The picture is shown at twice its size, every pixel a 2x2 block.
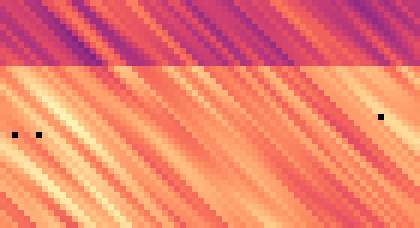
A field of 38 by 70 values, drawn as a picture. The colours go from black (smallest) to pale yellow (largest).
The bottom part is higher, past a seam about 30% of the way down. There are three isolated cells, each far lower than the cells round it. Overall the values sit about 70% of the way up the scale.
